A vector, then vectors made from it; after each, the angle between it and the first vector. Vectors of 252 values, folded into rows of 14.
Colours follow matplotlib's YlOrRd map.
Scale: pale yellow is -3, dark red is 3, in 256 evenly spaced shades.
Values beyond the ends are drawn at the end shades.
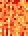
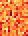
partly opposed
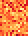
orthogonal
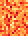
partly opposed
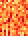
nearly opposite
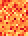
orthogonal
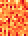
nearly opposite
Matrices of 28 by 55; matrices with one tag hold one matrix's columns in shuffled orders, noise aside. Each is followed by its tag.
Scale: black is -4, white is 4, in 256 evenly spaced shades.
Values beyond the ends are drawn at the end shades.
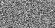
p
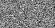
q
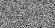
q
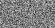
p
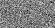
p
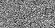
q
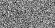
p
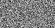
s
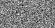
p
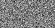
s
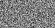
s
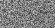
p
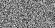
s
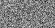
s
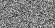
s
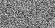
p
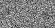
q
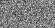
s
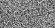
p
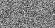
p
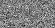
q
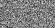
s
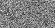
p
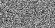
p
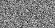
q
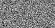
q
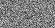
q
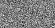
q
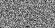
s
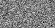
q
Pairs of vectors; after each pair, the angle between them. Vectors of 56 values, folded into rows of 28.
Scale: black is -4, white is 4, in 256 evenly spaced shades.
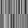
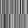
nearly opposite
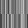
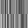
nearly opposite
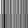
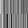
partly aligned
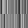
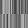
partly aligned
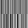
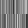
partly opposed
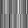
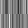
nearly opposite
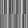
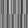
nearly opposite
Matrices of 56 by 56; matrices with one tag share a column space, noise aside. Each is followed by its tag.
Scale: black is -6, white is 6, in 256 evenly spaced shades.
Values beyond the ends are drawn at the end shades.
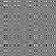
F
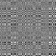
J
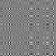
J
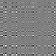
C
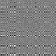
C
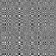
J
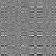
C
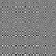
C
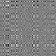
F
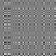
J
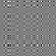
F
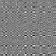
C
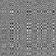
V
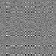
C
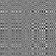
V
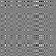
F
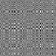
V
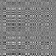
J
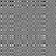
F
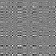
C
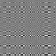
C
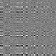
C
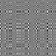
V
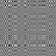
F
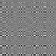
C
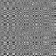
J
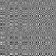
J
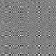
C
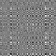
J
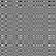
F
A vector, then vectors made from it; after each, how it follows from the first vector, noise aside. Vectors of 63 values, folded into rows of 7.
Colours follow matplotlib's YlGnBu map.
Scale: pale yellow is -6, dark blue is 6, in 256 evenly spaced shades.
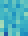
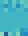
partly zeroed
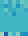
partly zeroed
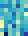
scaled up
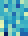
scaled up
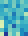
scaled up
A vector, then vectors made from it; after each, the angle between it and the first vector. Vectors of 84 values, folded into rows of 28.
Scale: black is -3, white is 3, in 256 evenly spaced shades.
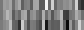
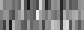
partly opposed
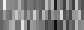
partly aligned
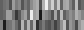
partly aligned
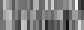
nearly parallel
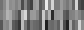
nearly parallel
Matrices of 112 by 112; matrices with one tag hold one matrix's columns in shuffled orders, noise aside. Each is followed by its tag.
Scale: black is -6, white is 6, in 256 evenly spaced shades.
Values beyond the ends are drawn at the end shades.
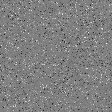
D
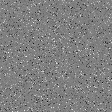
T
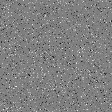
T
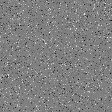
D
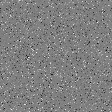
T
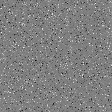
D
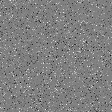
T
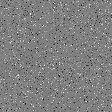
D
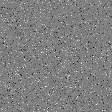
T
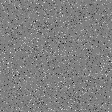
T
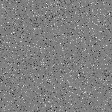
D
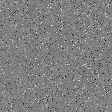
D
